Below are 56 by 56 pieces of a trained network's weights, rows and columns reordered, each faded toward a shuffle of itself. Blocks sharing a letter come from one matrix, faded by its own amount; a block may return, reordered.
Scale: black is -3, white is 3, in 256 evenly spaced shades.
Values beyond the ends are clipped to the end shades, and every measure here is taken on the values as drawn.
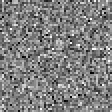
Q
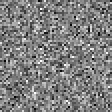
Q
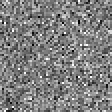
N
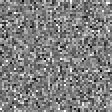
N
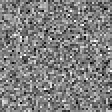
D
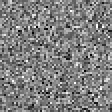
Q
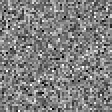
D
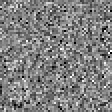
N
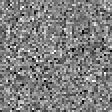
N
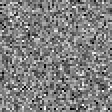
Q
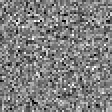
Q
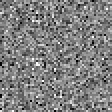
N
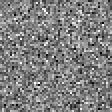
N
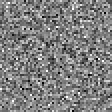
Q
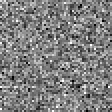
Q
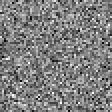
Q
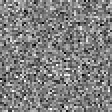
Q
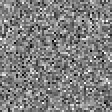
D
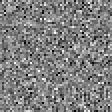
N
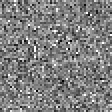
N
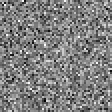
D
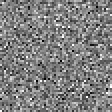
N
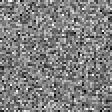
Q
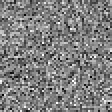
Q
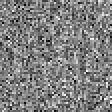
D
